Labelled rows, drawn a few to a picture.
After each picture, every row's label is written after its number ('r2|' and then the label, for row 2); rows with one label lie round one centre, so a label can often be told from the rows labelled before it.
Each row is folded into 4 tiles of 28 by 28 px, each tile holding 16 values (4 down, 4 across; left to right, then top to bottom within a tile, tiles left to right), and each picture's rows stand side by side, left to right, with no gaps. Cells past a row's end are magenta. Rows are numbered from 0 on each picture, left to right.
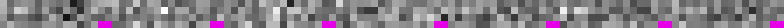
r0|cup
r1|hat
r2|hat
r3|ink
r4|cup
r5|cup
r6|cup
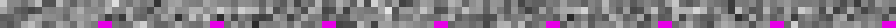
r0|ink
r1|ink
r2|cup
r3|hat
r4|cup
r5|cup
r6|cup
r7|cup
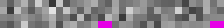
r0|hat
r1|cup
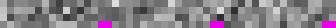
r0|cup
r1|ink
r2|hat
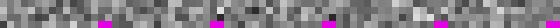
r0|cup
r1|ink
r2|ink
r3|ink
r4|hat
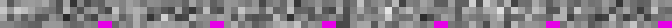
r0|cup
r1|cup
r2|cup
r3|hat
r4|hat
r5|cup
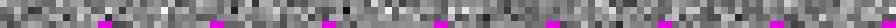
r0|ink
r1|hat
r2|hat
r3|hat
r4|cup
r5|hat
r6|cup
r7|ink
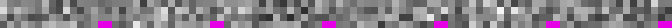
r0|cup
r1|hat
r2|cup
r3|ink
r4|hat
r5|cup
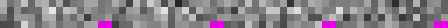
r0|hat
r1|hat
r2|hat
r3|cup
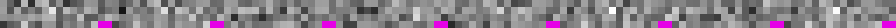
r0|hat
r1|hat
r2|cup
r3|ink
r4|hat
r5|hat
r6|cup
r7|hat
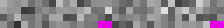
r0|ink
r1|hat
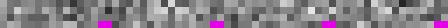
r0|cup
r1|hat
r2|ink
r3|hat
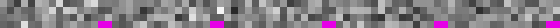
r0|hat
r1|ink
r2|hat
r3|cup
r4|ink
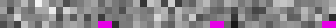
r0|hat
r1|hat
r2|ink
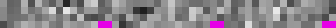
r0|hat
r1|ink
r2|hat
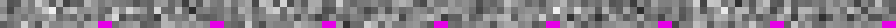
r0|hat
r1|cup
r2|hat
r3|ink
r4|ink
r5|cup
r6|hat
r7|cup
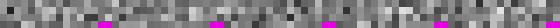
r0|hat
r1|ink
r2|cup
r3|hat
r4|hat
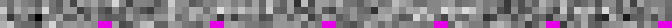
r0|cup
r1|ink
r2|cup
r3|ink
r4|cup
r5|cup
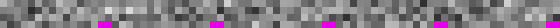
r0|ink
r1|cup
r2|ink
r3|cup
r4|ink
